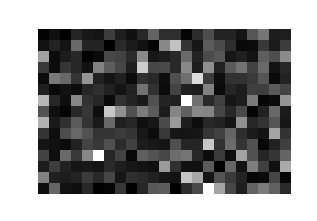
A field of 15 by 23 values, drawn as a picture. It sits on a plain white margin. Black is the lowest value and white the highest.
The halves do not mirror each other. Most values sit low, with a long tail of high ones. Overall the values sit about 20% of the way up the scale. The grain is fine, like static. There is no overall slope. No single row or column stands out from its neighbours.
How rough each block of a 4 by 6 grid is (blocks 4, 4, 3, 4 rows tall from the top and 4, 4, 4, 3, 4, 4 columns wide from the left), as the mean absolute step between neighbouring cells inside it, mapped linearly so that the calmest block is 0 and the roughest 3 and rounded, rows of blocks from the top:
112211 / 211312 / 100111 / 111222
